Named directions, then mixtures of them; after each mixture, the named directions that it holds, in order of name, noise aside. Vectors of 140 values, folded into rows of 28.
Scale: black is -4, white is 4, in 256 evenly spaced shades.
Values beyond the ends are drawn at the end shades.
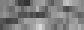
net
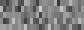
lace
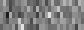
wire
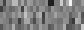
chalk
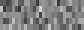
lace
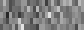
wire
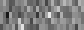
wire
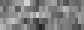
lace, net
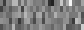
chalk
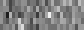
wire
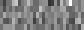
chalk, lace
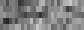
lace, net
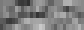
net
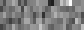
chalk, net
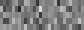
lace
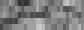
net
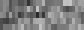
net, wire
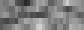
net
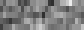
chalk, net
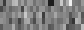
chalk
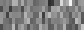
chalk, wire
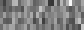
chalk, lace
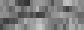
net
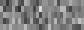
lace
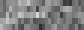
net, wire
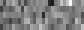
chalk, net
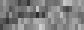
net, wire
